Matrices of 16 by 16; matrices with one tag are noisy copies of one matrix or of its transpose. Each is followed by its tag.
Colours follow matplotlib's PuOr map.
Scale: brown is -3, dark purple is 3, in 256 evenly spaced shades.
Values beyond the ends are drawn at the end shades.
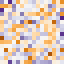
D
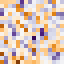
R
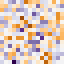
R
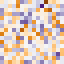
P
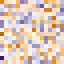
P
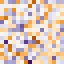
P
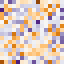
D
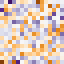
D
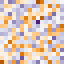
D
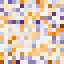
D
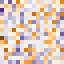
D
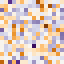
D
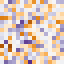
P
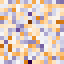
P
